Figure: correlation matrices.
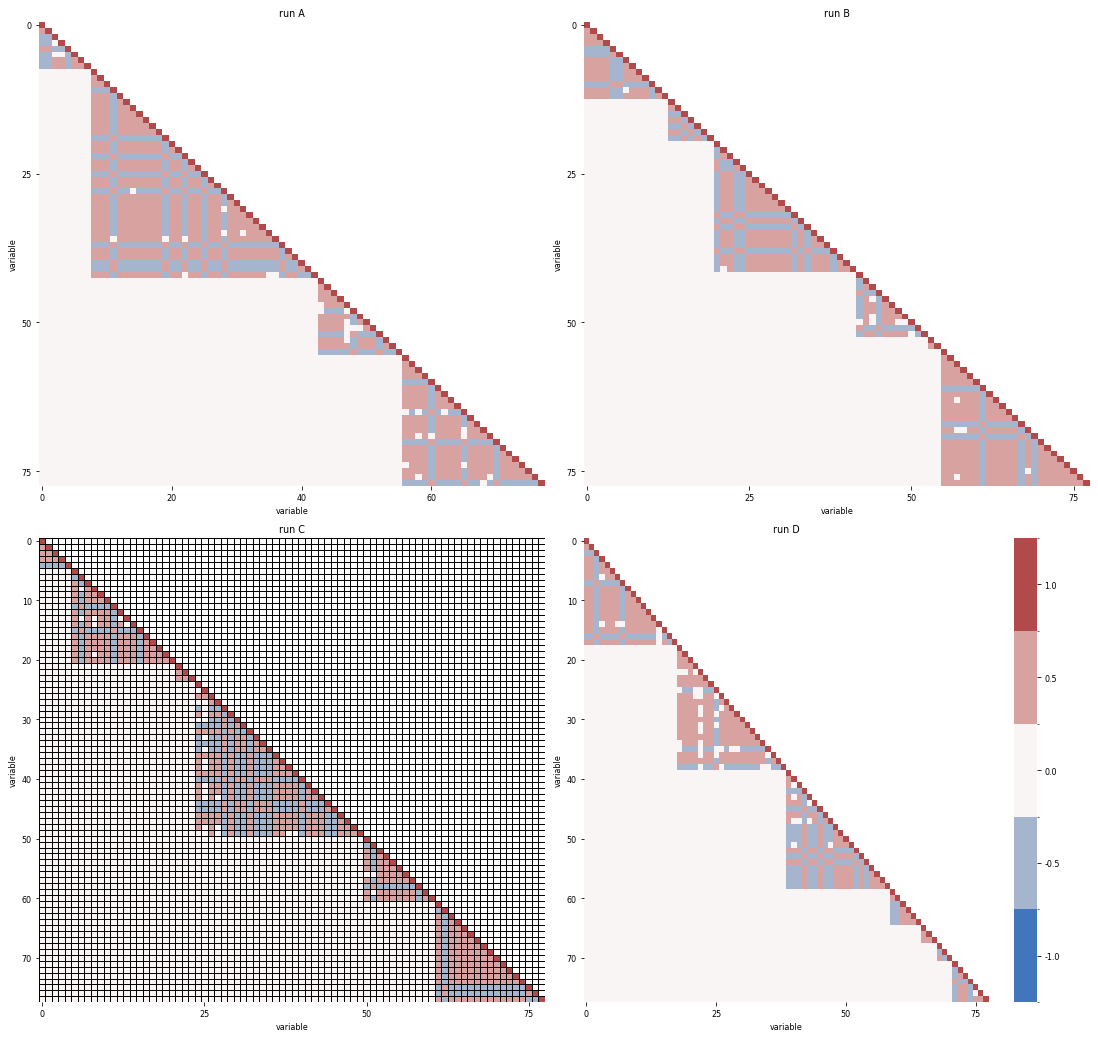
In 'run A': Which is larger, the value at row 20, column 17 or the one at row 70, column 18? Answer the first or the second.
the first
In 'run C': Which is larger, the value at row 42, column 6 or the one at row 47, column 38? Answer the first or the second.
the second
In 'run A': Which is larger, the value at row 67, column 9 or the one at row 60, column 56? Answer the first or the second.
the first
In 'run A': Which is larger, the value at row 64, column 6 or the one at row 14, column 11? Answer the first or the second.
the first
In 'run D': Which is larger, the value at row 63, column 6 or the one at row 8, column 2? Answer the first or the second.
the first
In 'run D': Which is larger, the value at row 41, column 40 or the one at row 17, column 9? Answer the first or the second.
the second
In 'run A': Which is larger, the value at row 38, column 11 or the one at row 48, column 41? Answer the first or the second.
the second
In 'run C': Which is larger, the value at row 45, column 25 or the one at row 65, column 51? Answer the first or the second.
the second
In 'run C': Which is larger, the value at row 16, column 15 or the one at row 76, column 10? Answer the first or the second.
the second
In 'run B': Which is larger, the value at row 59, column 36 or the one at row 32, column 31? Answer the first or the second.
the first
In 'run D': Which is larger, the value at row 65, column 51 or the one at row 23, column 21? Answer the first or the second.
the second
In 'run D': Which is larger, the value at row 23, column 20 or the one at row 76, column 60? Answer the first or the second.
the first
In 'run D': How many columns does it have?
78
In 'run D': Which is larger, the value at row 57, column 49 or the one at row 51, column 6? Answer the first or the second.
the first
